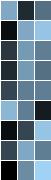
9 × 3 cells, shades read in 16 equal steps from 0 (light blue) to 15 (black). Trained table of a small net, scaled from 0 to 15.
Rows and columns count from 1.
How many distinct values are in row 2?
3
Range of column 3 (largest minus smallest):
13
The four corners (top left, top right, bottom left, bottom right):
3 7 15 0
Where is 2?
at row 6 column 1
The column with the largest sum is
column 1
